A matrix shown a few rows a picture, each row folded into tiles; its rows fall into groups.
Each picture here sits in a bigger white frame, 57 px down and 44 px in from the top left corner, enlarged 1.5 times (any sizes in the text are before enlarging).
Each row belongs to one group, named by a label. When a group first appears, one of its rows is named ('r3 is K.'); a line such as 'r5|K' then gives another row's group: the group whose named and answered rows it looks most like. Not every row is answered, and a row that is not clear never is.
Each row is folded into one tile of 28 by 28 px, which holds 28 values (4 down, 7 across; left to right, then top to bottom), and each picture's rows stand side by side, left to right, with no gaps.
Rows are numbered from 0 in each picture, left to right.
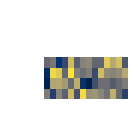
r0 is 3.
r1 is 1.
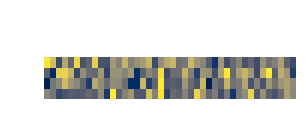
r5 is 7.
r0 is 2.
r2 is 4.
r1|3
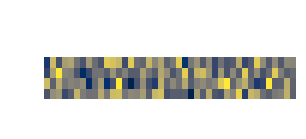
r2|1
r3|3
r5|4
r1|1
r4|3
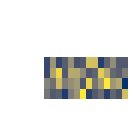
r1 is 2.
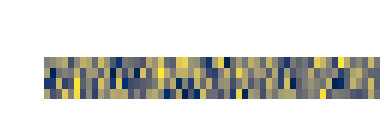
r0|4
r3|7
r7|2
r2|1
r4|3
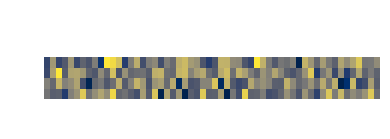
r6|7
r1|1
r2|3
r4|7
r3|7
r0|3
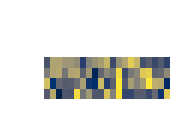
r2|2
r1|4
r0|7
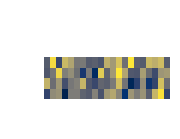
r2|1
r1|1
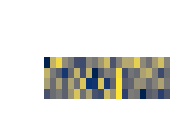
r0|7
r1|4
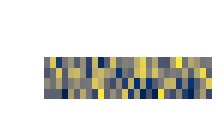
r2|7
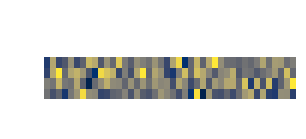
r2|7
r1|2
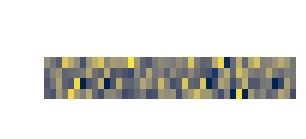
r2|2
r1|4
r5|1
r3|4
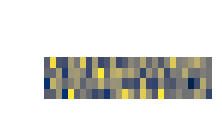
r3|1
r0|3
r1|3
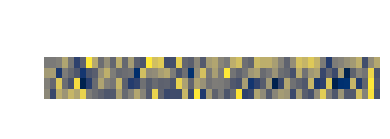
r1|2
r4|1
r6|4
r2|1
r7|4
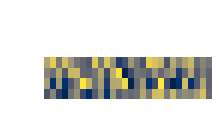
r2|1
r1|7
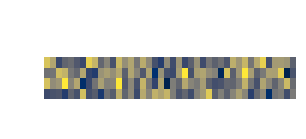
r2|4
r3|3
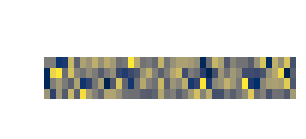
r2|2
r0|3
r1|4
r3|4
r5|2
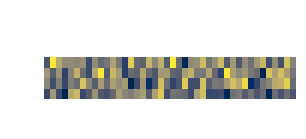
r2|1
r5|2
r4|2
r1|7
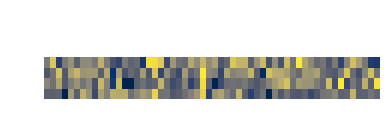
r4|1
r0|3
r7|7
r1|4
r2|1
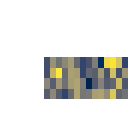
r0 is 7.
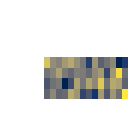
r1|3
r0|1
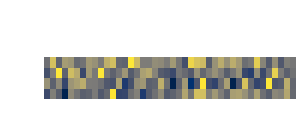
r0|7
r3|1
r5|4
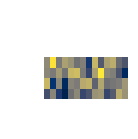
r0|7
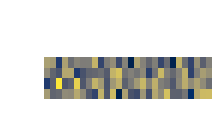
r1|3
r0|4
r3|3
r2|3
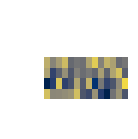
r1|7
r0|4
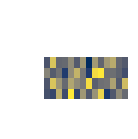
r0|3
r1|7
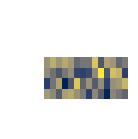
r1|7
